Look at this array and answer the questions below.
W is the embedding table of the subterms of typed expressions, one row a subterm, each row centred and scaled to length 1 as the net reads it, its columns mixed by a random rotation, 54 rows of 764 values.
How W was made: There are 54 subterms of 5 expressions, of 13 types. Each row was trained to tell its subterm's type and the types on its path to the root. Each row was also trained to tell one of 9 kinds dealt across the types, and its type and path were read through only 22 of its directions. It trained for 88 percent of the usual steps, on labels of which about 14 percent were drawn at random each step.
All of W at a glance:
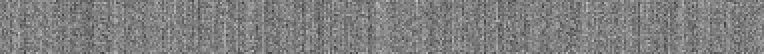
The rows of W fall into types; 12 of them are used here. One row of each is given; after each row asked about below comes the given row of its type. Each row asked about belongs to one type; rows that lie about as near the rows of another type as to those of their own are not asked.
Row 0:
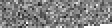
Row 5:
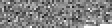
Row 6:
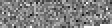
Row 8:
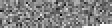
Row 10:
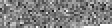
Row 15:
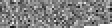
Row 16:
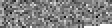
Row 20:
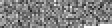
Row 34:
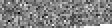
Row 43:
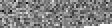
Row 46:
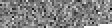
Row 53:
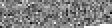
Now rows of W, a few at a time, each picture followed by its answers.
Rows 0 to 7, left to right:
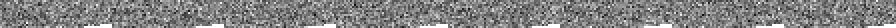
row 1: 5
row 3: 6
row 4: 53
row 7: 34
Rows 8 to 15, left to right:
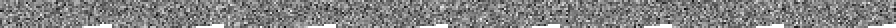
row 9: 53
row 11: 53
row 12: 53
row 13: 8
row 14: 46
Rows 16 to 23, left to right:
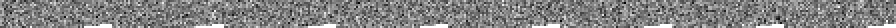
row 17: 6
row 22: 10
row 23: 8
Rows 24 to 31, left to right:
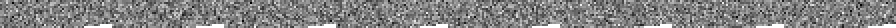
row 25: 10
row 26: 15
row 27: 0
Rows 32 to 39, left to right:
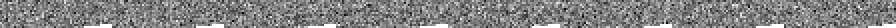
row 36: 5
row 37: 46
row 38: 46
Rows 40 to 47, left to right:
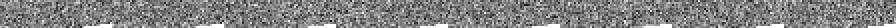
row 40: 8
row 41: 10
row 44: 34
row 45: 5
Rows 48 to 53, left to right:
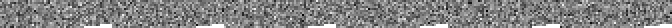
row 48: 15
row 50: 34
